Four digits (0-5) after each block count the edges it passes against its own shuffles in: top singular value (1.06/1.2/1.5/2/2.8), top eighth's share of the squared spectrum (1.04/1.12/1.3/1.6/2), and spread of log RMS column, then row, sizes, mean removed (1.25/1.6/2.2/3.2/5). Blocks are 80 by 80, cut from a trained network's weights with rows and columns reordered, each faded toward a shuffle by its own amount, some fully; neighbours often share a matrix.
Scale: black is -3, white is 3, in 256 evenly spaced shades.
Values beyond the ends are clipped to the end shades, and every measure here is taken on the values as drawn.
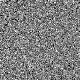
2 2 1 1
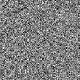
3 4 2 1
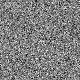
0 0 0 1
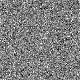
2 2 1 0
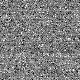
2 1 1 0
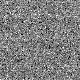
1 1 0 0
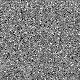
0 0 0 0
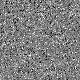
0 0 0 0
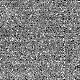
2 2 1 0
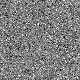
0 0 0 0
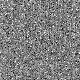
1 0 0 0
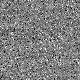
0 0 0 0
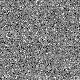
1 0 0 0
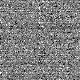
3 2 2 0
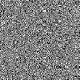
3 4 2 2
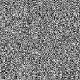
4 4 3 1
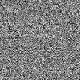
3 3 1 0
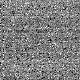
2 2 2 0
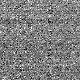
2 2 2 0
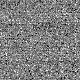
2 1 1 0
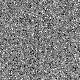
1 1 0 0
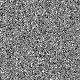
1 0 0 0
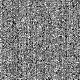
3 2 0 1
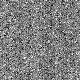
1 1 0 0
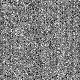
2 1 0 0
